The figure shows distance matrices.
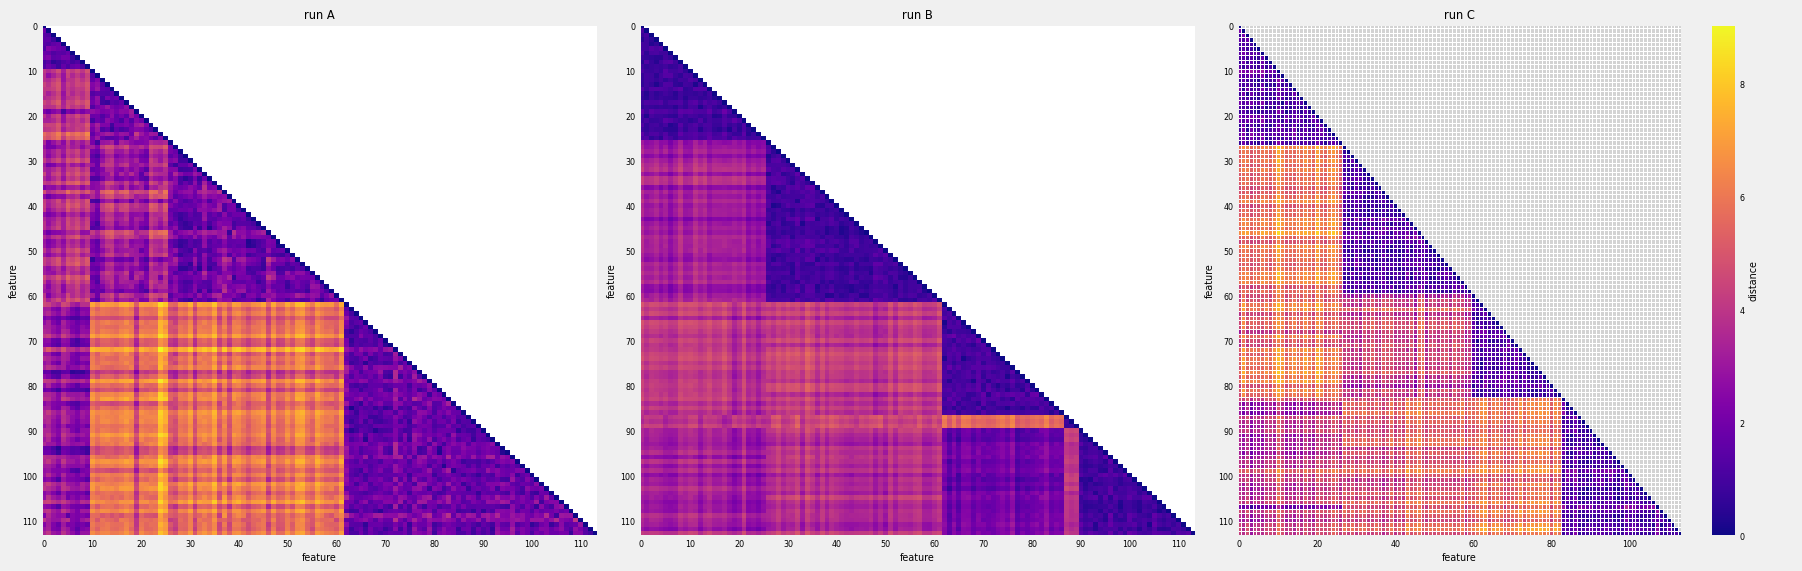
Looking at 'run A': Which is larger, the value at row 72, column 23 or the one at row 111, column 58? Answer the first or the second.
the first
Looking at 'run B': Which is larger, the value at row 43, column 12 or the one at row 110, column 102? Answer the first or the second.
the first
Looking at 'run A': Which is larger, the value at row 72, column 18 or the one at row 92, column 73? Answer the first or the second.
the first
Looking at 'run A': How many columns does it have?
114
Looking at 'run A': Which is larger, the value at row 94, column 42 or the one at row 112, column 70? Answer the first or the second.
the first
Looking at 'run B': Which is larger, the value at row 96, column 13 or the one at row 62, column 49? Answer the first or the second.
the second
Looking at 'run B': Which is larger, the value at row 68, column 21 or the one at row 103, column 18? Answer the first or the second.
the first
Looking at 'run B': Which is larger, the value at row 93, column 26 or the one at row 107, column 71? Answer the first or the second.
the first
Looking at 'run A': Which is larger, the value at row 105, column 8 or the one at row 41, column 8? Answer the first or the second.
the second
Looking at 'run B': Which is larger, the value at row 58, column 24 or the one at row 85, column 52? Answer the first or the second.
the second
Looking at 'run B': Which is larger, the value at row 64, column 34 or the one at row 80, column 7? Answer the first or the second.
the first
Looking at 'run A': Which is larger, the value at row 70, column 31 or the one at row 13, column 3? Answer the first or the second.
the second
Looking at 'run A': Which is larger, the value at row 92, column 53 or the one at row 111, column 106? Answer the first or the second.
the first
